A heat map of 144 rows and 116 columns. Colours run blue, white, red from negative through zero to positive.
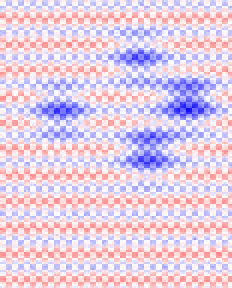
There are no lone odd cells. There are four dips. Horizontal stripes repeat 11 times down the table. On average the colour sits 50% of the way up the scale.
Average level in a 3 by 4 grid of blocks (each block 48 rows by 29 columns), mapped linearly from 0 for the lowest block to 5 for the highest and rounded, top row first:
4413 / 3302 / 5555
